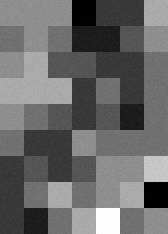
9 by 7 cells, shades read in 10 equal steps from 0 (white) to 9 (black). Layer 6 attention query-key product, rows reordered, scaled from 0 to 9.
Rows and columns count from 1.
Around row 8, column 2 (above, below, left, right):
6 8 7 3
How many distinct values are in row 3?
5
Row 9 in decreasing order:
8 7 5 5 4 3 0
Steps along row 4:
same same up down up down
